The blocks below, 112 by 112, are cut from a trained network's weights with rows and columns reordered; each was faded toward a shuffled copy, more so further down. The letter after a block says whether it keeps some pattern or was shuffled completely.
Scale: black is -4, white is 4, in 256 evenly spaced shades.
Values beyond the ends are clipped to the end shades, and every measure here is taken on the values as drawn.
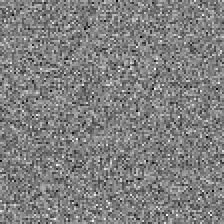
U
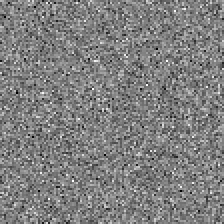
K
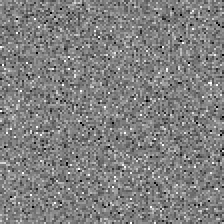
K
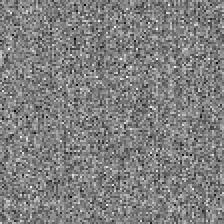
U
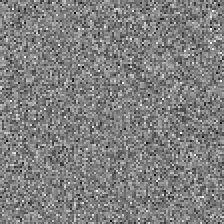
K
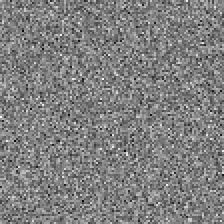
K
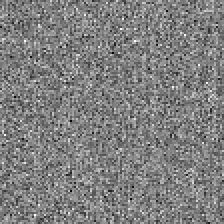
U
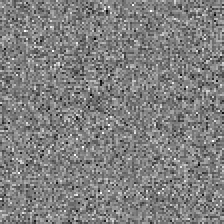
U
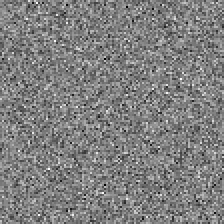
U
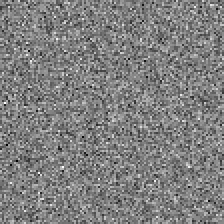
K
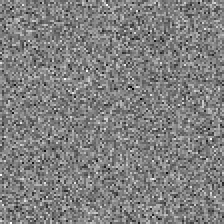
K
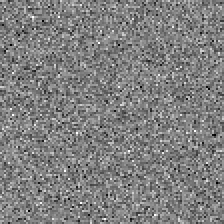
K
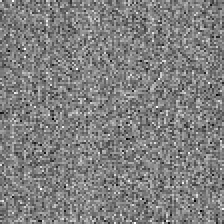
U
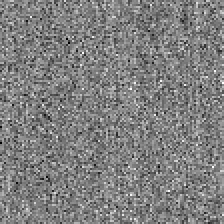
U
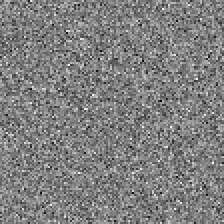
K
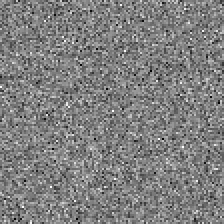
K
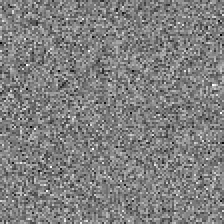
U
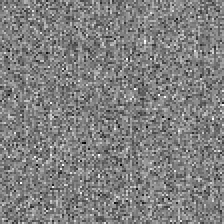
U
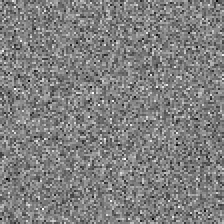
U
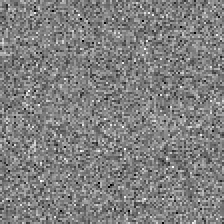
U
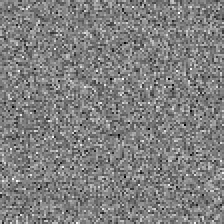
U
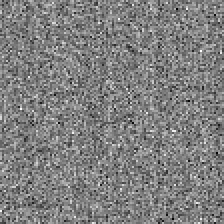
U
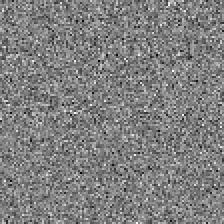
U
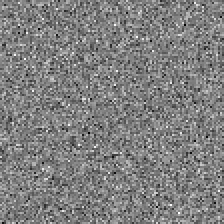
K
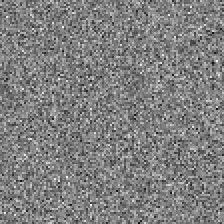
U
